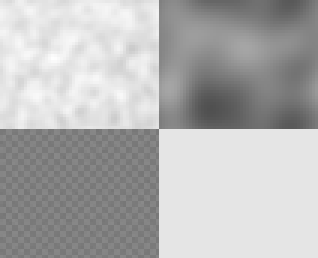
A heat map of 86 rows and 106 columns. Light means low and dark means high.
It is made of 2 by 2 panels. Panel 1,1: very low, blotchy, faint in contrast. Panel 1,2: middling, smooth. Panel 2,1: middling, checkered, faint in contrast. Panel 2,2: very low, flat.
